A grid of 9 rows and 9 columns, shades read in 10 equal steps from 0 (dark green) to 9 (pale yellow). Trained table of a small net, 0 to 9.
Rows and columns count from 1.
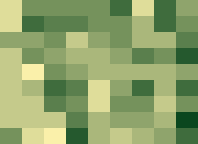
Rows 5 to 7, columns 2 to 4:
9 4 5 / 6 2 3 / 7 3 4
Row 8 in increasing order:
0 3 5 5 6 6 7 7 7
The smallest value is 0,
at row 8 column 9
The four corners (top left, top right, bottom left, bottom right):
8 5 4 2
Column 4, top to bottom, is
4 3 7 6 5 3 4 3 1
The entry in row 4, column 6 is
5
